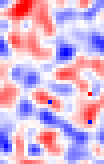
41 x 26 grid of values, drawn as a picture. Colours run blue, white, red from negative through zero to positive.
The halves do not mirror each other. The field is mottled with small blotches. Three lone cells stand out: one far higher and two far lower than their neighbours. The top left is the ninth with the highest average.
